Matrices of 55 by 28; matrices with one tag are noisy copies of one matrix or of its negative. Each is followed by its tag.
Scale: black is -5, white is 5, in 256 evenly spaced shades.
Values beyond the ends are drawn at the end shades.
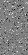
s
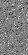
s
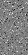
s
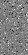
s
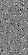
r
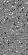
s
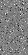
r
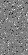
s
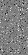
r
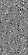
r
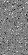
s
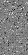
s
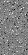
s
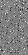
r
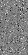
r
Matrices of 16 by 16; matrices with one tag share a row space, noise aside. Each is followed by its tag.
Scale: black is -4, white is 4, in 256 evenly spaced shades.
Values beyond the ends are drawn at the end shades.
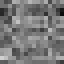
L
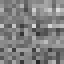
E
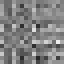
E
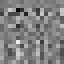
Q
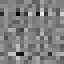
Q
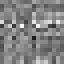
E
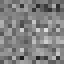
E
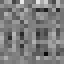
E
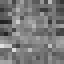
L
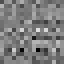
E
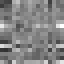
L
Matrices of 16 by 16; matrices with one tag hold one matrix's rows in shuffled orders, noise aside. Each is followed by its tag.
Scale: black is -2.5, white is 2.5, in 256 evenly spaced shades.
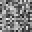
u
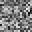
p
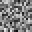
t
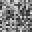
u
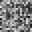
u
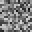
p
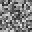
t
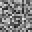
t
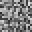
p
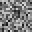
t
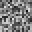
t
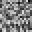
u
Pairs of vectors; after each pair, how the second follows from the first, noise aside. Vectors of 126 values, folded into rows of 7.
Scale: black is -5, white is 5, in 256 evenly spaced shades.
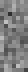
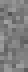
shrunk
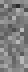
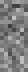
copied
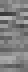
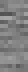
shrunk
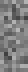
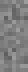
shrunk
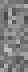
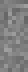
shrunk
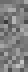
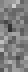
shuffled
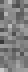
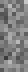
shuffled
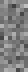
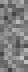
shuffled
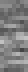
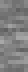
shrunk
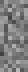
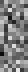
scaled up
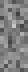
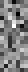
scaled up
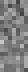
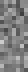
copied
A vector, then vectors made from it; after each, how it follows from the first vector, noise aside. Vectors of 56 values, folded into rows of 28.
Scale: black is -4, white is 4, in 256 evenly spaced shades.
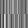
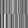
copied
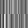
copied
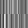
copied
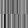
negated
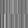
shrunk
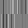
partly zeroed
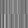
shrunk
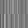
shrunk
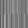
shrunk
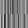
negated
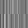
shrunk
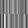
copied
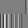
partly zeroed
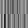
negated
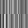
copied
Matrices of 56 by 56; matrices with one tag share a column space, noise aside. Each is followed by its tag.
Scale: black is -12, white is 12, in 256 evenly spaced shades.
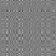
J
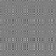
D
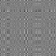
J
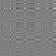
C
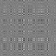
D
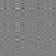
C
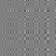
J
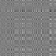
J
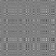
D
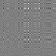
C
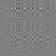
C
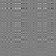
C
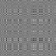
D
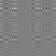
C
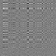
C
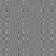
J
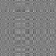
J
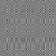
D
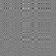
C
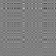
C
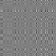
J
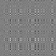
D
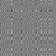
J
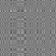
J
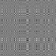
D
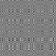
D
